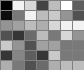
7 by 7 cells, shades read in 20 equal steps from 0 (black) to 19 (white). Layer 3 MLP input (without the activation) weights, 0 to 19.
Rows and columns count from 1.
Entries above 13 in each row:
4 3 4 2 1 1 2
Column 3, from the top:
16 18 14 8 6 7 6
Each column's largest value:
15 18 18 14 16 19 18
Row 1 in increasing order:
0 5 7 14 16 18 19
